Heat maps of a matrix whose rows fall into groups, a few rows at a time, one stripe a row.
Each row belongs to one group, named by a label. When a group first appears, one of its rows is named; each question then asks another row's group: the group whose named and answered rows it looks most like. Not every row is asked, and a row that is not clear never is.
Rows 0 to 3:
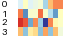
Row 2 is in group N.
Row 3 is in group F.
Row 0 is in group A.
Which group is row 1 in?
F
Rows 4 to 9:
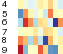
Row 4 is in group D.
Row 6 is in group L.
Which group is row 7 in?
D
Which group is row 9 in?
F
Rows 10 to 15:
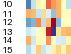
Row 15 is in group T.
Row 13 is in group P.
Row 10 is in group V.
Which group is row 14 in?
F
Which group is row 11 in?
N
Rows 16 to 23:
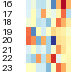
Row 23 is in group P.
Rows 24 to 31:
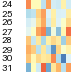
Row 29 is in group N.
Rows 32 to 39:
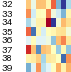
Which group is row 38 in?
L
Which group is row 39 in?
T
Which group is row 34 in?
P
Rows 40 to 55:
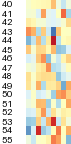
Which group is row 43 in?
N
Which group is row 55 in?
D
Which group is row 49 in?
L
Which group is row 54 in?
T
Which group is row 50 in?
A
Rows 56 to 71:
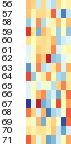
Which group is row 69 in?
L
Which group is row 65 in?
A
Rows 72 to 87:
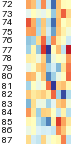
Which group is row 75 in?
N
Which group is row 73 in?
A
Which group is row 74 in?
N
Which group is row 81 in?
P
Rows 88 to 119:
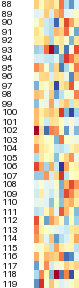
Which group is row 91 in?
D
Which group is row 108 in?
A
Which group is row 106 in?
N
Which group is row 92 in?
L
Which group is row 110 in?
A
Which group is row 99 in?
V
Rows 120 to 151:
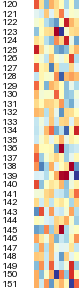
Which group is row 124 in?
D
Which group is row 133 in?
V
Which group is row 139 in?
D
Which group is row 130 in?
F
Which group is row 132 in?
N
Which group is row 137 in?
F
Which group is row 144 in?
D
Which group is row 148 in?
N
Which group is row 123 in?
P
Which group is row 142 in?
L
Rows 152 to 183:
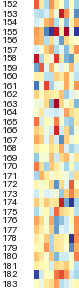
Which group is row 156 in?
N
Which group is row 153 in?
D
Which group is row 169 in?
V
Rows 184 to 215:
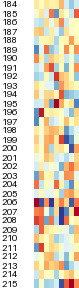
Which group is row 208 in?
N
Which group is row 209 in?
L
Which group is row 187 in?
N
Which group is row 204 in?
F
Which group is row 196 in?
L
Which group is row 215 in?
A
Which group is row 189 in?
T
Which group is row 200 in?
L
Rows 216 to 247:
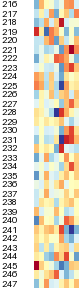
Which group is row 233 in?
T
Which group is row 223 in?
A
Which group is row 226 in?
V
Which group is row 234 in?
A
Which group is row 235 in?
T
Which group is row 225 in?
N
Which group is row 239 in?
F
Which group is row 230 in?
A
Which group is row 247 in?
T
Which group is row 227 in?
A
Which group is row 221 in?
A
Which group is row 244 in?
D
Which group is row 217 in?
V
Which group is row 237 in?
T
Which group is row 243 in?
L
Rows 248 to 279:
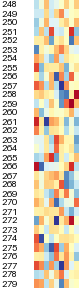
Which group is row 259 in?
A
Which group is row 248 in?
T
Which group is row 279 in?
N
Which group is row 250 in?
T
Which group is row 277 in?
N
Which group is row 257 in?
N
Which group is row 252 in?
L
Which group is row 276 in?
D
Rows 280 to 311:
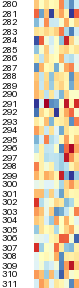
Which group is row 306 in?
D
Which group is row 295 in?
T
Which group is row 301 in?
N
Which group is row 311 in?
L
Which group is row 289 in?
L
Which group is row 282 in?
T
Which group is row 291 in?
T
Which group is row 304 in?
D
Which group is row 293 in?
L
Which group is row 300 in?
A
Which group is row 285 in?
T
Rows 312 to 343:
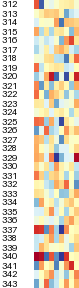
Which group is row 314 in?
P
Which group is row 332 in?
D
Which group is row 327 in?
N
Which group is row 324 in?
L
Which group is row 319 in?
F
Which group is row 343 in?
T
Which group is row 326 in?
T
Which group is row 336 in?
A
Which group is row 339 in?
L
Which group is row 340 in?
N
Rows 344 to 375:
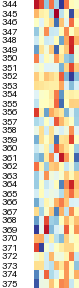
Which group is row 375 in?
V
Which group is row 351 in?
A
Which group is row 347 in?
T
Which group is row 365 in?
A
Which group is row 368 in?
T
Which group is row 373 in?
D
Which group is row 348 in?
A
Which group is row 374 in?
T
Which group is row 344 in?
N
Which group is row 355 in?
P
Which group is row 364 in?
A
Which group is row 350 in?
F
